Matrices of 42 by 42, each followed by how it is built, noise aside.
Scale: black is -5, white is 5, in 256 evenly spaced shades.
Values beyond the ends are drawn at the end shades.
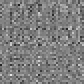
low rank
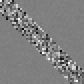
banded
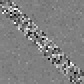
banded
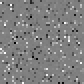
sparse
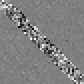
banded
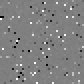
sparse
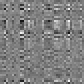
low rank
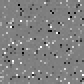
sparse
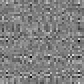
low rank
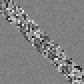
banded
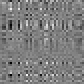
low rank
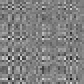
low rank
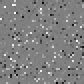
sparse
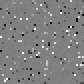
sparse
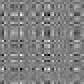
low rank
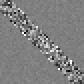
banded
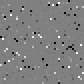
sparse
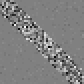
banded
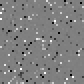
sparse
